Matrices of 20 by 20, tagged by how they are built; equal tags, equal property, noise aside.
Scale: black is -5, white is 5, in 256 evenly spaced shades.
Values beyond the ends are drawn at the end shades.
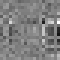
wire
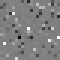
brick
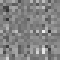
wire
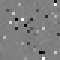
brick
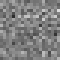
wire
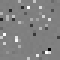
brick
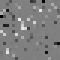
brick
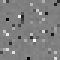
brick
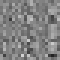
wire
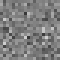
wire
